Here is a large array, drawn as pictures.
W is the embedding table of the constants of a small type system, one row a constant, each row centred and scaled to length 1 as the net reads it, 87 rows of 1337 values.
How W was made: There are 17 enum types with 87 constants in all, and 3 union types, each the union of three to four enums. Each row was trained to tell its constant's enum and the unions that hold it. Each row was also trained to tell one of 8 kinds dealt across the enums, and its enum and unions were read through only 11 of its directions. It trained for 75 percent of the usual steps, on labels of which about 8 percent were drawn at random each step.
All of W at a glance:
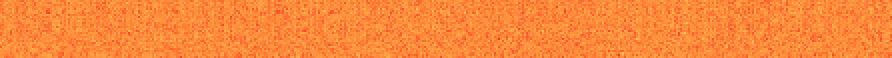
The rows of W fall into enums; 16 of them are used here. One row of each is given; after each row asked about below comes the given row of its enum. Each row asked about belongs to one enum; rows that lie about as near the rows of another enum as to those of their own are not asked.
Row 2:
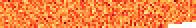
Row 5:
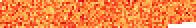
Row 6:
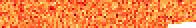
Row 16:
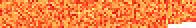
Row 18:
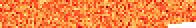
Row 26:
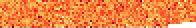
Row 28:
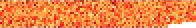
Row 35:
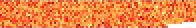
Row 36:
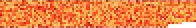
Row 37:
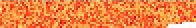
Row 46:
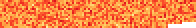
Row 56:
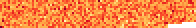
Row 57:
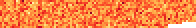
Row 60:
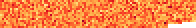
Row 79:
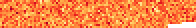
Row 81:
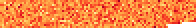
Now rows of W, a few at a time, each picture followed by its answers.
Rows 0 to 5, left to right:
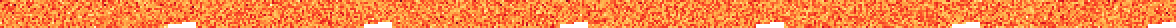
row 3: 36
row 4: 37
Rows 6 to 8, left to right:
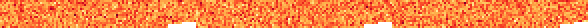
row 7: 57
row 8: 28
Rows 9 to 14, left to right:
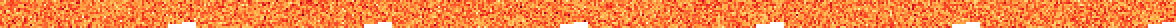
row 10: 57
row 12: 37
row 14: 37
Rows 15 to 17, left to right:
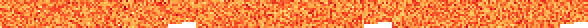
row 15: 18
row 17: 46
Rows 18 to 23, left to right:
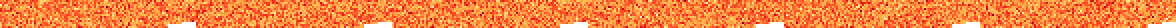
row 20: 18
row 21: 56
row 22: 35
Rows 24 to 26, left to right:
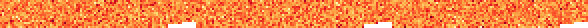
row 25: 46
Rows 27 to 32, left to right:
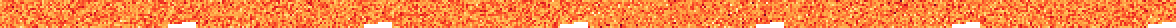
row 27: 5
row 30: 5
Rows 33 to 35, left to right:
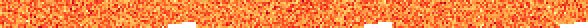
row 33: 18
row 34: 28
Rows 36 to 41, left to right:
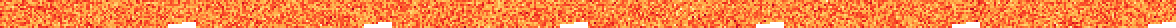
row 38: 35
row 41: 57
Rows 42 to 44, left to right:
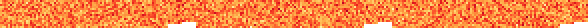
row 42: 5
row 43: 18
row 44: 37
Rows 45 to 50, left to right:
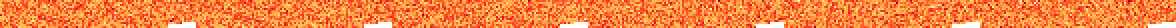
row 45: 46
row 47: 36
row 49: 35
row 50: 79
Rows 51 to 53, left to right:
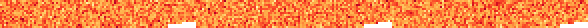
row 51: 35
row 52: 46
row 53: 57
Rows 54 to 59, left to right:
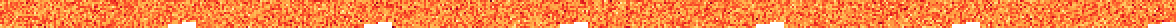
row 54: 28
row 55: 2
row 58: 57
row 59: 5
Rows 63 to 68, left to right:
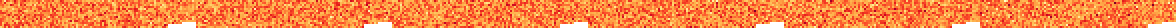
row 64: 36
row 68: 35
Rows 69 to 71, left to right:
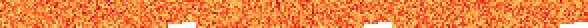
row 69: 46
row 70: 37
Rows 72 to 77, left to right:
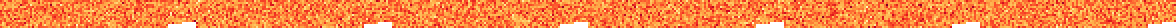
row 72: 36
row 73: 26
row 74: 18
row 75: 36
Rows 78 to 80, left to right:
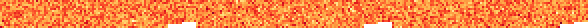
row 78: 56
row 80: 2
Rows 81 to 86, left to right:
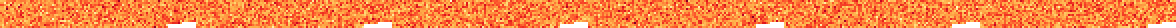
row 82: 6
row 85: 6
